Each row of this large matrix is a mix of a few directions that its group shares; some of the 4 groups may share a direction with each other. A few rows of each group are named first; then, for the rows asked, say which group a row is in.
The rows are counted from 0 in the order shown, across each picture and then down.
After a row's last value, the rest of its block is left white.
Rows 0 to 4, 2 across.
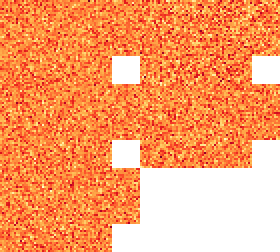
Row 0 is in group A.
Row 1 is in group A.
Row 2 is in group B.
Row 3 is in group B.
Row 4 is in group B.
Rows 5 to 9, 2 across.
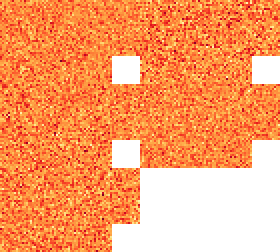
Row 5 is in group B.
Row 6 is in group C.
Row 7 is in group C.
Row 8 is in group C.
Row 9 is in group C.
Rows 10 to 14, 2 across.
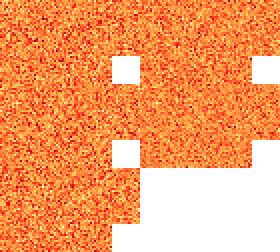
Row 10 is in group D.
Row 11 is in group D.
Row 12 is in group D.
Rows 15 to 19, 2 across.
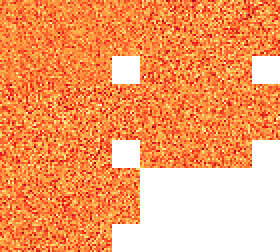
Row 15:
D
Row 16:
A
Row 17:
D
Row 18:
C
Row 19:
D
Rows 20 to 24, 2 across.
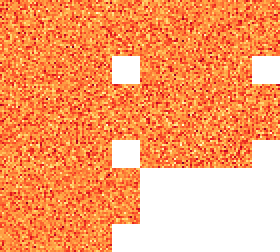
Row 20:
C
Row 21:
D
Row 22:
A
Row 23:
D
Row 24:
C
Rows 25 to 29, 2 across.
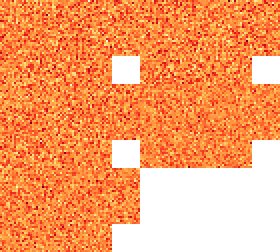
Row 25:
A
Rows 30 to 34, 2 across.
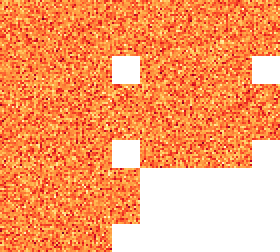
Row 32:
A
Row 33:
A
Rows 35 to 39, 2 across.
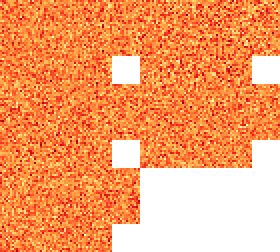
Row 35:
C
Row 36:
A
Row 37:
A
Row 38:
B
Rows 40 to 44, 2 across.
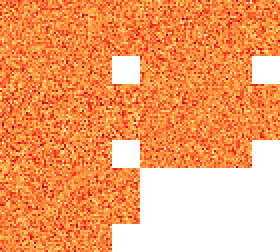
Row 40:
C
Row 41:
C
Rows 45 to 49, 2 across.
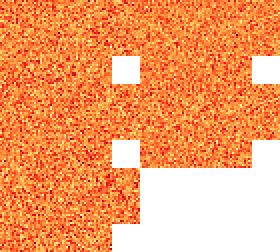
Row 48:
D
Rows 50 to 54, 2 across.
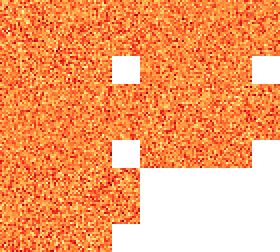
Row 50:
C
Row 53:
C
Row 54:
A
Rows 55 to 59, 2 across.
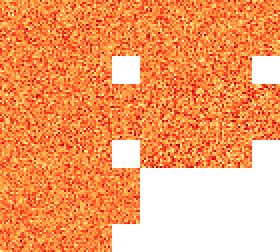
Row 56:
D
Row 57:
C
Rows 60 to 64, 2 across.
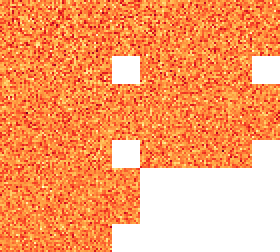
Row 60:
D
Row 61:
B
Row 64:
C
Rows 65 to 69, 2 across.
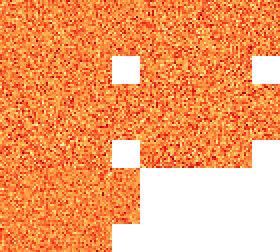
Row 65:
D
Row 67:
B
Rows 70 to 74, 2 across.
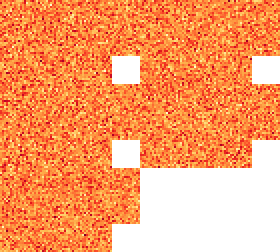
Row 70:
B
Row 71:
A
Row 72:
B
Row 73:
D
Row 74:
C
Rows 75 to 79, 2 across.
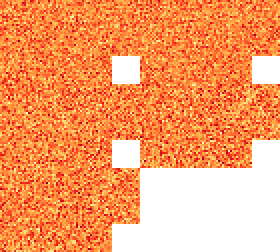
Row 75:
B
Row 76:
C
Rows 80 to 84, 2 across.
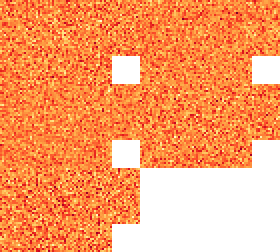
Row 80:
D
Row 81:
C
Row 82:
C
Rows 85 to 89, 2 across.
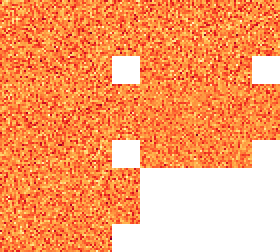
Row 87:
D
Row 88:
B
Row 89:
C
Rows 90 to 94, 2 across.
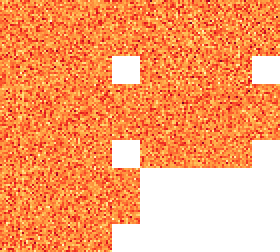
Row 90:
B
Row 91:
D
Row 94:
B
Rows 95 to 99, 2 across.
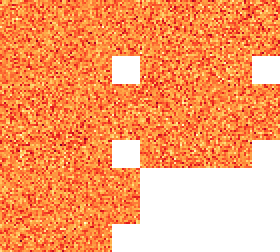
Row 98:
A
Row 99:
B
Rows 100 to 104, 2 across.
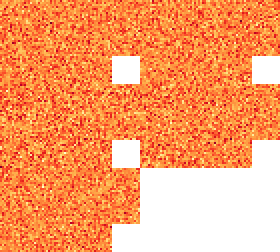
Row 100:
C
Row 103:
B
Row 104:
A
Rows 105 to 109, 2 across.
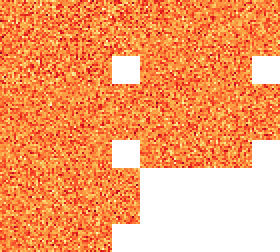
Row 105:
A
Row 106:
B
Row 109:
D
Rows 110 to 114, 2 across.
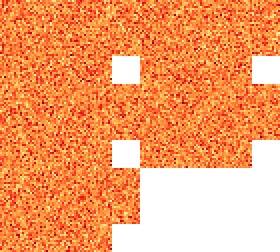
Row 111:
C
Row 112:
C
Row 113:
C
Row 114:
B
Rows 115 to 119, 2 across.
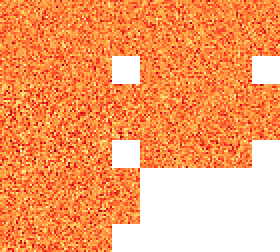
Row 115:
C
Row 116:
D
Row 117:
B
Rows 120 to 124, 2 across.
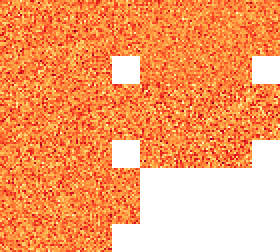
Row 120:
B
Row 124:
D
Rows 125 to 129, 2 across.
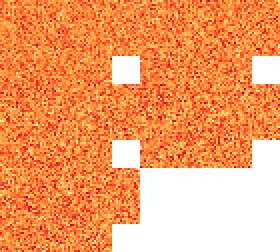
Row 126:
D
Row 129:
D
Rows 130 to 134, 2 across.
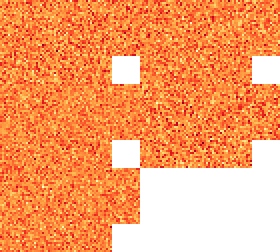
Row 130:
B
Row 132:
C
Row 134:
C
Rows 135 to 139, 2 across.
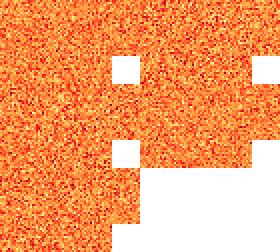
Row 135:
B
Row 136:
B
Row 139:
B
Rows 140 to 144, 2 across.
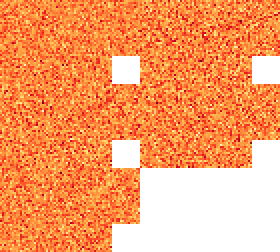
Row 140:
C
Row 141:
D
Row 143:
D
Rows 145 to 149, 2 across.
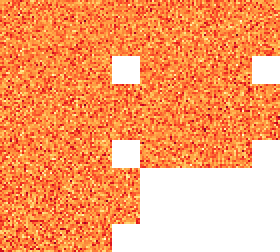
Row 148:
C
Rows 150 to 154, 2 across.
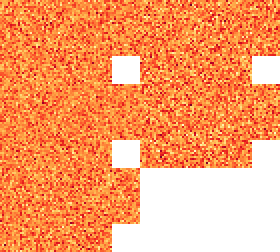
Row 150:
D
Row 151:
B
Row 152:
C
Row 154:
A
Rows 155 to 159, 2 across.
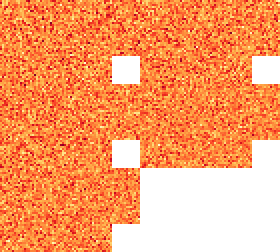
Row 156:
D
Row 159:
B
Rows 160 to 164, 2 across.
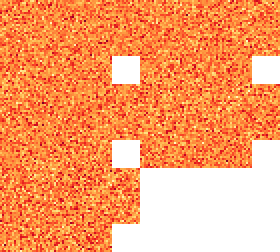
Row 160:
B
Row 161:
A
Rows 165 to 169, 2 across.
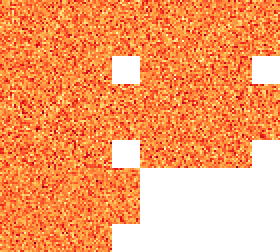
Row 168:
C
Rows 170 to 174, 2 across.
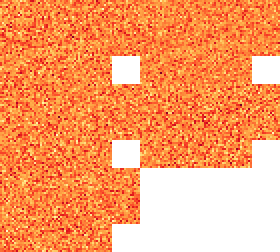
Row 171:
B
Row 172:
A
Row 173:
D
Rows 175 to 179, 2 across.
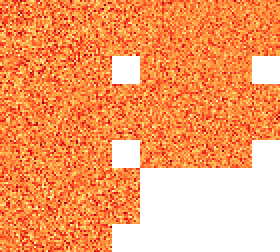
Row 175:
B
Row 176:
B
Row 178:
C
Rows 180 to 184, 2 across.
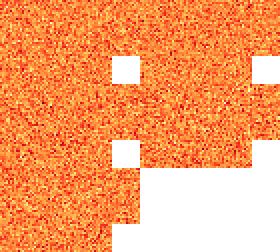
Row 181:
C
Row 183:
C
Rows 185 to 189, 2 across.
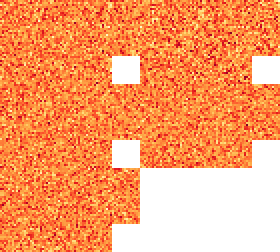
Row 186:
D
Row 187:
B
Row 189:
A
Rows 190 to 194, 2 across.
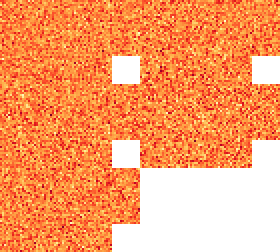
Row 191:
B
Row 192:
C
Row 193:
D
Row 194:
A
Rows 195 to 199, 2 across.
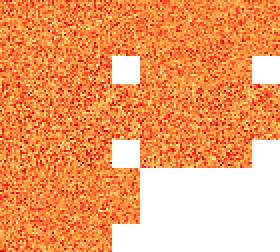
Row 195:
D
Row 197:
A
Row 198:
A
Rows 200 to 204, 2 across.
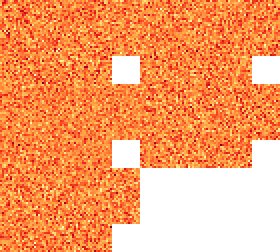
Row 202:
B
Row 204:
D
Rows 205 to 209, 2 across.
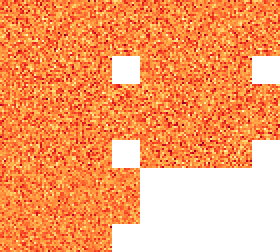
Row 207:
A
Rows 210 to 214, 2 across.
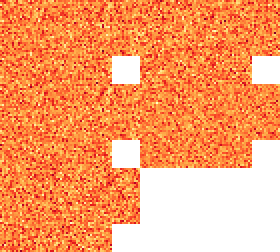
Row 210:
C
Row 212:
C
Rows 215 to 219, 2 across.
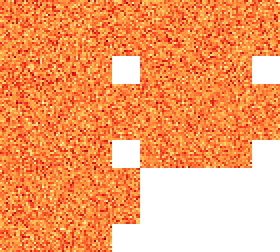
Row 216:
D
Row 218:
D
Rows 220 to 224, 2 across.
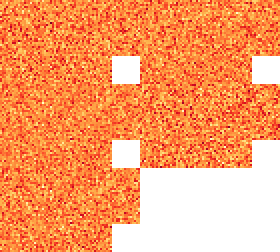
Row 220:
C
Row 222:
A
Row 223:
A
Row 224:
A
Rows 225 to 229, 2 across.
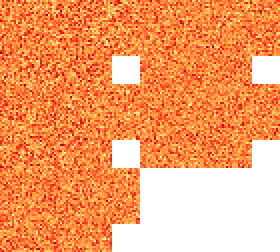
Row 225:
A
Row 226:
C
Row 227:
B
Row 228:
B
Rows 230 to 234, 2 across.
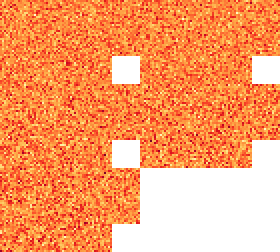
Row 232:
B
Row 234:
B
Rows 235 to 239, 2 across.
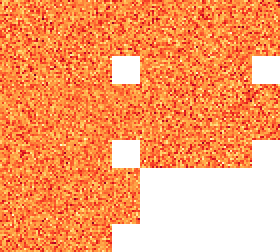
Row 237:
B
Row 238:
A
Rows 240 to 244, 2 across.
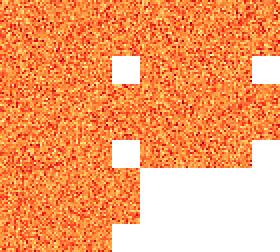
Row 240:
C
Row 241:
A
